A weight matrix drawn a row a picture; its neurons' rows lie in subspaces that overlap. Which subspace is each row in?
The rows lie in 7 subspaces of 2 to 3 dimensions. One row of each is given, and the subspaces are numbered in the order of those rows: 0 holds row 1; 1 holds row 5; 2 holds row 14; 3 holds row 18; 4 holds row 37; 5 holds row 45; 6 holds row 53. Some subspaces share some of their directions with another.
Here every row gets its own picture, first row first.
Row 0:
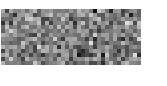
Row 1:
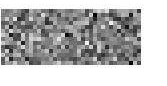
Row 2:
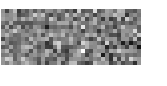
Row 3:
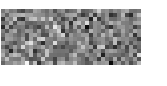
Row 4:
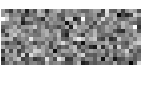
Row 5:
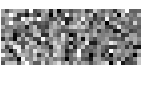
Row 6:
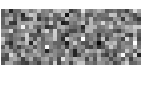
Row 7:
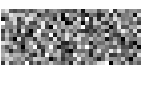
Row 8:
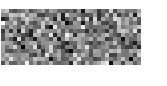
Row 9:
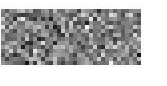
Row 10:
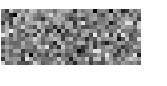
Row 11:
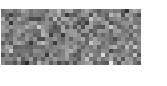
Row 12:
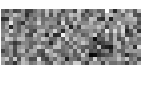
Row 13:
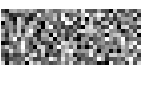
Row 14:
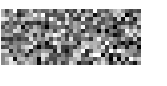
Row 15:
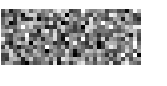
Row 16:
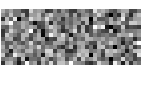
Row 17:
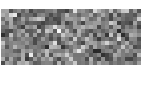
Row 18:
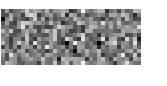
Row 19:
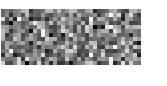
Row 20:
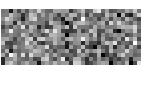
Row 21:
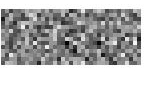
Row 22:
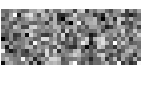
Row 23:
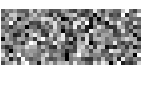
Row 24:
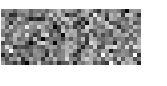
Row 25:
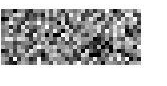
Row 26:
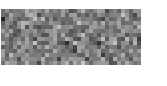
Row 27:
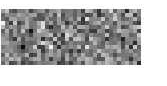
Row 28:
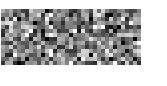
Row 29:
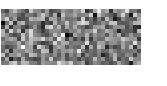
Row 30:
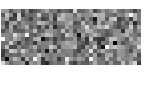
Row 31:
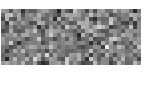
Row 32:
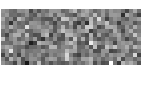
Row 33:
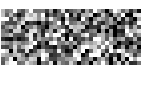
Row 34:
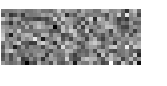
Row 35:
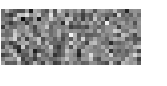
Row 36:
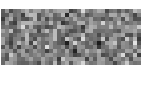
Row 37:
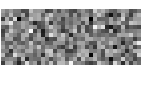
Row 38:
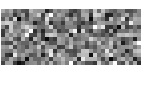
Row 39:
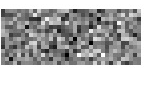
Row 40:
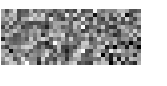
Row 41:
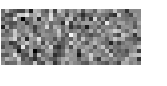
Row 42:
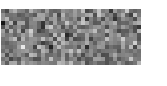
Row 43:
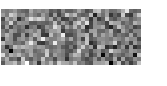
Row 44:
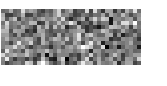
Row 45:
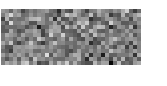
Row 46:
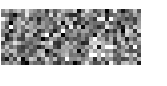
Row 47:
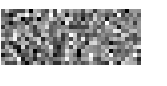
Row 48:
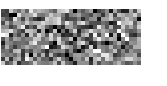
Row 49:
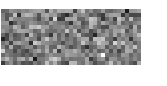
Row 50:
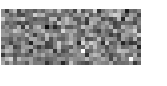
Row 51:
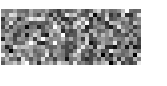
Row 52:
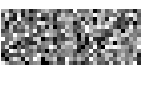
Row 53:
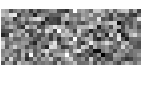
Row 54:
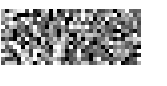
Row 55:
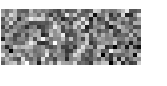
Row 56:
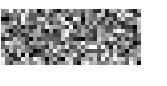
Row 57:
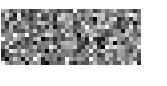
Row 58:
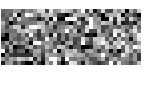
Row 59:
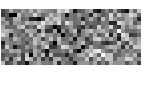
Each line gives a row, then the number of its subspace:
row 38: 4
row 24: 4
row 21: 3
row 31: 5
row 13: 0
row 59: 6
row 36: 3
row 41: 1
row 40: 2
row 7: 0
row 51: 4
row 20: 3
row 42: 0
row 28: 4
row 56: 3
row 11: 5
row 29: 0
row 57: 5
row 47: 1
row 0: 6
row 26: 3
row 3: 1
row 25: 2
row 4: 3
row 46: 2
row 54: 1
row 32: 6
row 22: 5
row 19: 4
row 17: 6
